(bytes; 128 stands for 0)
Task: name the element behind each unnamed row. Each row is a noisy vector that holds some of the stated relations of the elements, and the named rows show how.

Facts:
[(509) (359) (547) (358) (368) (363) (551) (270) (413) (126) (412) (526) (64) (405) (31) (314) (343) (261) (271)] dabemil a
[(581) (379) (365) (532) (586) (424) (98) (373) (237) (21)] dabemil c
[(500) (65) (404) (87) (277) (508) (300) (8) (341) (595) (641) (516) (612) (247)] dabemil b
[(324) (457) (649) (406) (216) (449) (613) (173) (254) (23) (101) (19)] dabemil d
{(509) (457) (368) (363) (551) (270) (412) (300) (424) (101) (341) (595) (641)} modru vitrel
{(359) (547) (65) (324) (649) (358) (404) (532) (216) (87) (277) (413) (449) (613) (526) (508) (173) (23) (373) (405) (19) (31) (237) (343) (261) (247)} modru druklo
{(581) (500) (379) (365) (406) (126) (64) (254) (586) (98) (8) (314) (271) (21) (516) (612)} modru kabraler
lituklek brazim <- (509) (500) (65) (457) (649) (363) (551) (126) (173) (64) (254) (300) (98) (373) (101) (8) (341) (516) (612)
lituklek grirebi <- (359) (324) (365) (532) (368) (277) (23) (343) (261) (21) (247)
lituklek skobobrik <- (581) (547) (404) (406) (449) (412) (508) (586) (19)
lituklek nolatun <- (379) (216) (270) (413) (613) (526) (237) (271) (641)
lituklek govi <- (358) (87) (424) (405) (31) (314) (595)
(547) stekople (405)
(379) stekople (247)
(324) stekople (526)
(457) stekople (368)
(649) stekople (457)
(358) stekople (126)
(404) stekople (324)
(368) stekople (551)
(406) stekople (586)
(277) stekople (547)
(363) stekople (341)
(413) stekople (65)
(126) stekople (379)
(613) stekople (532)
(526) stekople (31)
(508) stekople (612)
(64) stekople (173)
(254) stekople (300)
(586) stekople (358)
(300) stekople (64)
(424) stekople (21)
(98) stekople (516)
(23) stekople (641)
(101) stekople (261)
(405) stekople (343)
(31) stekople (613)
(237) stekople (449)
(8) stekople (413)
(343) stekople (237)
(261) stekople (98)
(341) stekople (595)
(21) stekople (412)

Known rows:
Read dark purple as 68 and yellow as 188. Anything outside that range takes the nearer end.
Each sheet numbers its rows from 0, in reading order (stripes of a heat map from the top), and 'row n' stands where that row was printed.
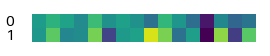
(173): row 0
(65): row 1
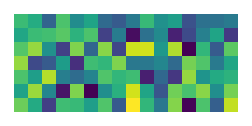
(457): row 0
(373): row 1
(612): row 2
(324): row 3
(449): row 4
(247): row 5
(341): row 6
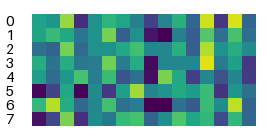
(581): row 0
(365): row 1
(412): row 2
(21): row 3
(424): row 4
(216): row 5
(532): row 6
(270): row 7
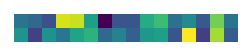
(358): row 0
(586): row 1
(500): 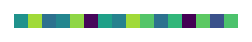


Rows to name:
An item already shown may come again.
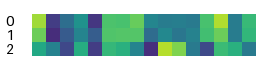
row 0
(324)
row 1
(324)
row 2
(31)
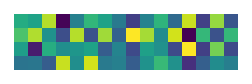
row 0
(581)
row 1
(612)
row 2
(586)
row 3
(363)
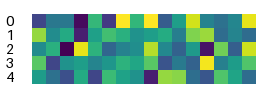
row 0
(641)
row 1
(23)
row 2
(300)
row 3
(406)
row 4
(31)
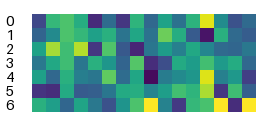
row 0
(343)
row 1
(509)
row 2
(405)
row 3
(359)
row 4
(21)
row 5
(413)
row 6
(277)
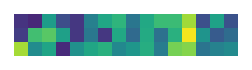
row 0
(413)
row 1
(343)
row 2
(23)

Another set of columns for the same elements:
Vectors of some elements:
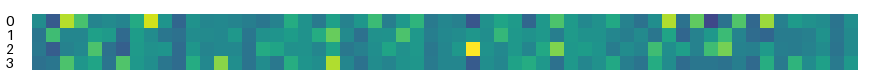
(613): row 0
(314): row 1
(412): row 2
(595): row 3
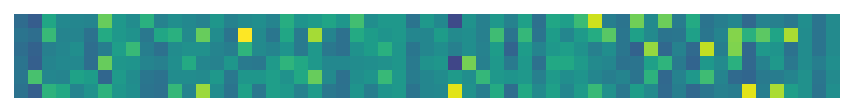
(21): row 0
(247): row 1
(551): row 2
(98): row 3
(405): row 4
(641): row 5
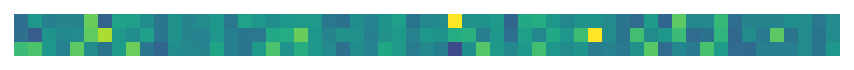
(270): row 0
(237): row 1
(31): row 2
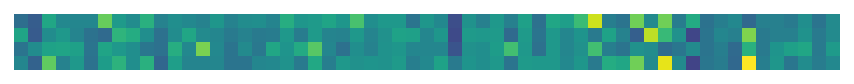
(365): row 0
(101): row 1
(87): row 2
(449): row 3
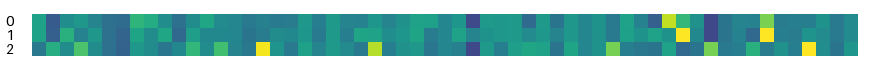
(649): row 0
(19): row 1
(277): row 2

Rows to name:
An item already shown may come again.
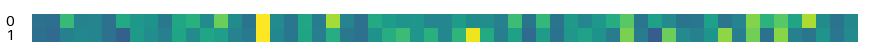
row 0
(247)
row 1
(126)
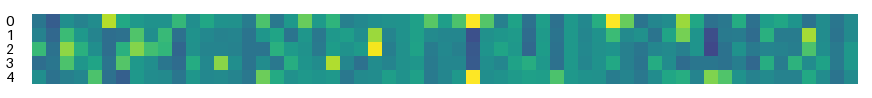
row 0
(379)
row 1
(23)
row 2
(324)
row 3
(595)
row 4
(547)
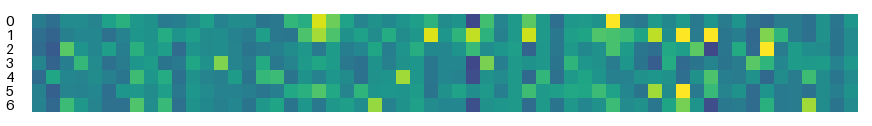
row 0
(424)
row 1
(586)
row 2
(216)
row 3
(8)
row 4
(343)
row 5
(581)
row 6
(23)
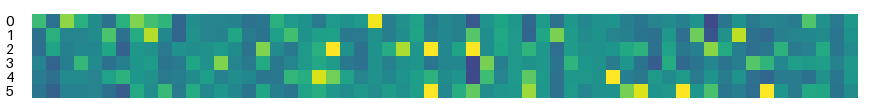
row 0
(324)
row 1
(526)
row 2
(358)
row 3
(8)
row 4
(424)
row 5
(406)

